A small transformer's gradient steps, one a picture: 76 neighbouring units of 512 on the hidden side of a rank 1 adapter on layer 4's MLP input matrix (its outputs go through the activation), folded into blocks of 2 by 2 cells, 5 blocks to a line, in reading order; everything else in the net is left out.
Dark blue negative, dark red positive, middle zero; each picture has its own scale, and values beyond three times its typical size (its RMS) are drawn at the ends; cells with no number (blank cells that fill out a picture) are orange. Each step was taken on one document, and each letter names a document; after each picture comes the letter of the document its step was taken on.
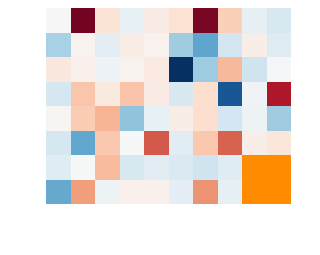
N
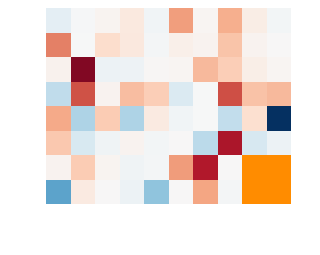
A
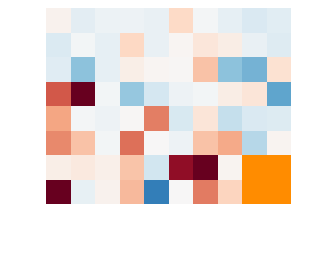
A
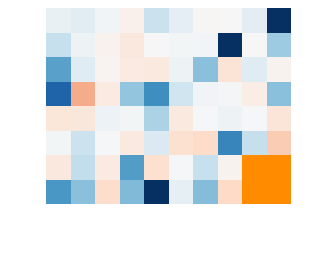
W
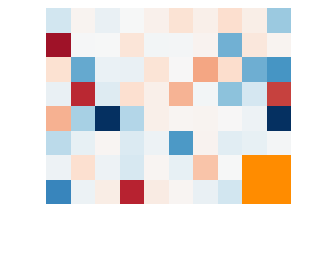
A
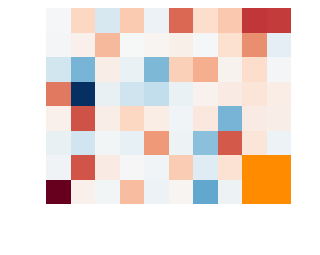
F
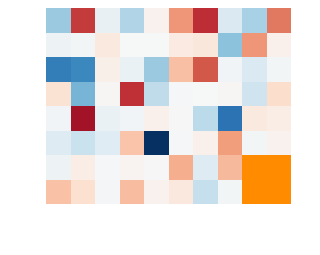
F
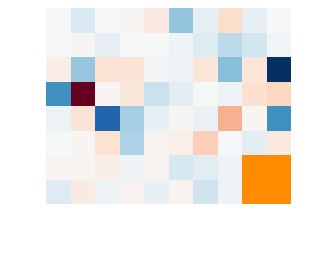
A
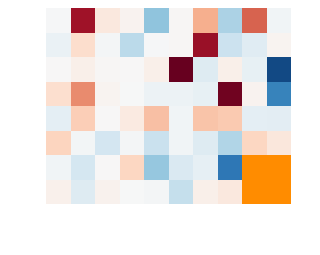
N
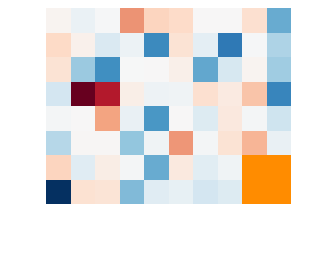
W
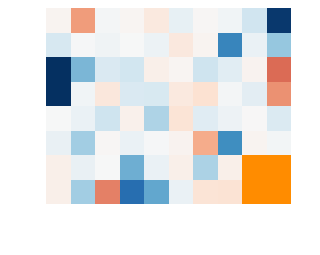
W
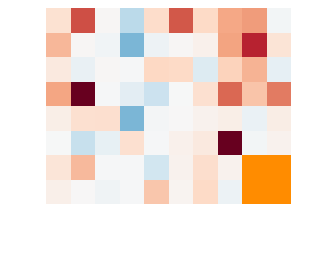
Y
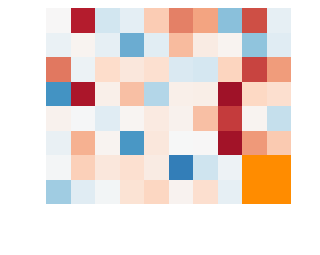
Y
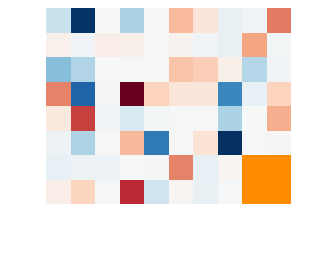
F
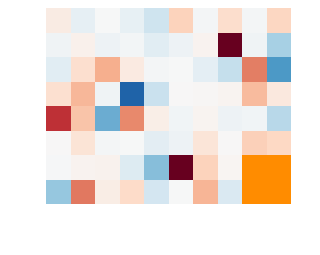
A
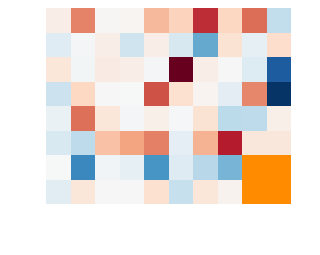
N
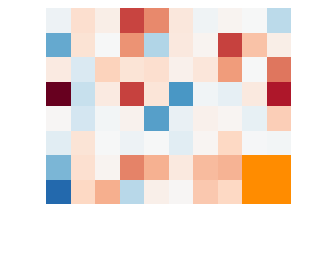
W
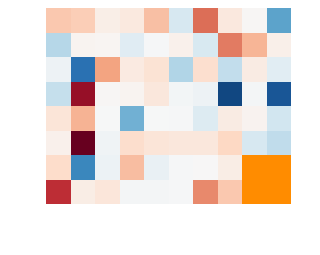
Y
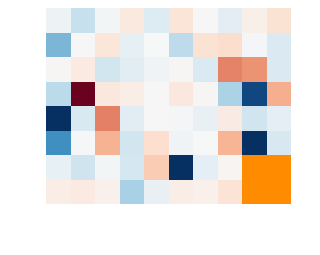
A
